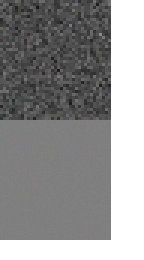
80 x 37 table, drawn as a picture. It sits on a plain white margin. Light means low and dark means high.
The table splits into 2 rows of 1 panel. Panel 1,1: high, fine-grained. Panel 2,1: middling, flat.
